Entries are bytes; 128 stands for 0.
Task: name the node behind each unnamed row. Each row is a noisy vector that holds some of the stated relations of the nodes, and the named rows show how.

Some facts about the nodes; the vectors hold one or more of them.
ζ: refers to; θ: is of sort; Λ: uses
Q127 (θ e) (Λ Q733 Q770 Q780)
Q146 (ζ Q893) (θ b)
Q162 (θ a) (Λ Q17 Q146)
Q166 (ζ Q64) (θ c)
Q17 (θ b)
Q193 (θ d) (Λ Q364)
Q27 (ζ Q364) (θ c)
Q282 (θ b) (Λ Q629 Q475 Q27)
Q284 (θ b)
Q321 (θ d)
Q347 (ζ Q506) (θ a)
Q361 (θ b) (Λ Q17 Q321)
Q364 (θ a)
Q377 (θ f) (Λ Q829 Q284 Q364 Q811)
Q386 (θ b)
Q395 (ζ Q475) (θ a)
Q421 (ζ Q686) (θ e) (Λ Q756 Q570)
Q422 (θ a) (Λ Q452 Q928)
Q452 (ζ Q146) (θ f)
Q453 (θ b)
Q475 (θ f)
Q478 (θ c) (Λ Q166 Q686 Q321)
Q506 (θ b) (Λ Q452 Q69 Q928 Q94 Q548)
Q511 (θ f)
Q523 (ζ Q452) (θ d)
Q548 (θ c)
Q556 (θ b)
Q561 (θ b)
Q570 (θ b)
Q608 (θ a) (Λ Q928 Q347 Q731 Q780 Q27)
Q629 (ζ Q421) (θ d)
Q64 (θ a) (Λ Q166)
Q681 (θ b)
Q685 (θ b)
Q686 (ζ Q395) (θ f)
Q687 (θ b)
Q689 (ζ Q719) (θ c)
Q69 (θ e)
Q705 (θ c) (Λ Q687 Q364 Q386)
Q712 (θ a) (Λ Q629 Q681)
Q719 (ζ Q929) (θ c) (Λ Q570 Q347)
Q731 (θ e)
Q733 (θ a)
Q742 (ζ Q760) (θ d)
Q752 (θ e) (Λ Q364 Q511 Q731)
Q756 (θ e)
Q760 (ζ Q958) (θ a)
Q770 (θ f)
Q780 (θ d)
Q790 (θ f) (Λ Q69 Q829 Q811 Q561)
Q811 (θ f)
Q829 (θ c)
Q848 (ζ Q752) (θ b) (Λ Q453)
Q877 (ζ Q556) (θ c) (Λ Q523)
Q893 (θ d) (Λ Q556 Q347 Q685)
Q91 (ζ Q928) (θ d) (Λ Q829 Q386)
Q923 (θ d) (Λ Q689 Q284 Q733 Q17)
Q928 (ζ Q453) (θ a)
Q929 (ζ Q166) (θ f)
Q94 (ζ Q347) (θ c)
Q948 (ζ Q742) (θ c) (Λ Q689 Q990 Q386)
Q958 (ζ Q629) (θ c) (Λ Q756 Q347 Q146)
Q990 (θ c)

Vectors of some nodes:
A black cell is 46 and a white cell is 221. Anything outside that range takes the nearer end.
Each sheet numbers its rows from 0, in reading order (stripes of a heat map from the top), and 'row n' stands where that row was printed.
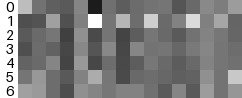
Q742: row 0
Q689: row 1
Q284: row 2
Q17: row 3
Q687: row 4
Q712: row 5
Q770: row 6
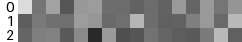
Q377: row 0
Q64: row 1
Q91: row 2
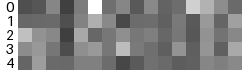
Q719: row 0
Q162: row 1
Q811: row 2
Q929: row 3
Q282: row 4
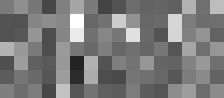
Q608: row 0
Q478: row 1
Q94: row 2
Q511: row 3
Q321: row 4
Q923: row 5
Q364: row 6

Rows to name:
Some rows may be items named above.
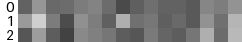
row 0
Q282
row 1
Q452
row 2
Q347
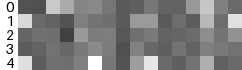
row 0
Q752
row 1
Q760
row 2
Q733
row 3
Q361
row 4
Q948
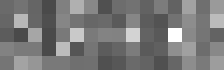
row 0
Q162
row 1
Q928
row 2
Q829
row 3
Q364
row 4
Q506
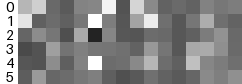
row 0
Q686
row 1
Q948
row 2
Q193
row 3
Q731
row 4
Q877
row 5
Q282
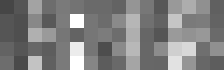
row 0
Q731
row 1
Q877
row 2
Q69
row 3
Q958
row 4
Q705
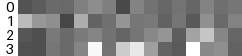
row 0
Q361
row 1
Q811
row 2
Q756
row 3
Q166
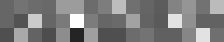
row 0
Q64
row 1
Q705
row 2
Q523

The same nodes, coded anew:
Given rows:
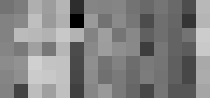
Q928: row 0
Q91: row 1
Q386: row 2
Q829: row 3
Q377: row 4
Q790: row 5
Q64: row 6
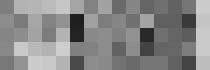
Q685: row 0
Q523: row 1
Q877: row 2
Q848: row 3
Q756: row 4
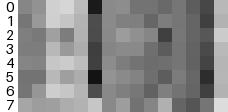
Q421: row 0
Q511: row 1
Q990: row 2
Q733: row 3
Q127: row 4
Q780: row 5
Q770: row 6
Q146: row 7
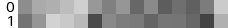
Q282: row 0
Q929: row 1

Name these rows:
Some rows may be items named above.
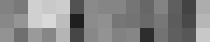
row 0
Q752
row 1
Q421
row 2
Q478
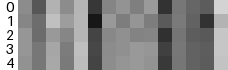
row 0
Q958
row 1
Q193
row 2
Q478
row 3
Q705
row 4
Q705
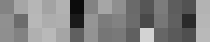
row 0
Q395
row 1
Q923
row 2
Q452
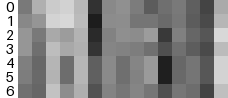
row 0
Q686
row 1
Q421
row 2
Q719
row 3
Q162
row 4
Q948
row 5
Q948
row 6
Q760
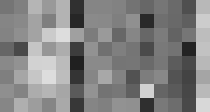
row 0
Q928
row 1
Q877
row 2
Q506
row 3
Q742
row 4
Q421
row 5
Q475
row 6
Q452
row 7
Q689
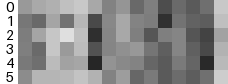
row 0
Q361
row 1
Q166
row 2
Q475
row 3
Q364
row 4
Q321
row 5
Q17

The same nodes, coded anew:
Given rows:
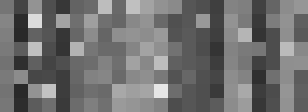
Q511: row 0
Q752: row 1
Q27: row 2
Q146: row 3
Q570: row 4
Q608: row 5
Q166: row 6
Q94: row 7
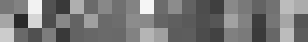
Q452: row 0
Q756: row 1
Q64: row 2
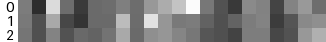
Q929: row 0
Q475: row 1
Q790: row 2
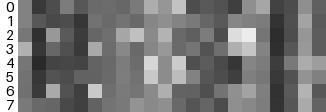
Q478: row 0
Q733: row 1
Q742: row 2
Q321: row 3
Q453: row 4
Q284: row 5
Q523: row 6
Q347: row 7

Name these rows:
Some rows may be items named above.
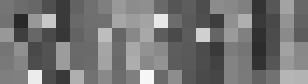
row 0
Q347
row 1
Q166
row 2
Q193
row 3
Q506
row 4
Q506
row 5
Q452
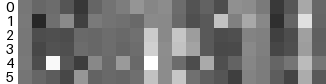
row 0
Q347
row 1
Q91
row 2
Q17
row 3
Q17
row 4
Q686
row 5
Q361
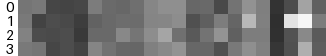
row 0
Q162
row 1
Q928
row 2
Q364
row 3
Q162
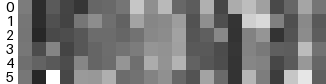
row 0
Q760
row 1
Q958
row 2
Q705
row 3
Q848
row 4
Q282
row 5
Q421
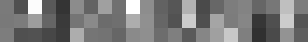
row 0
Q686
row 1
Q395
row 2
Q923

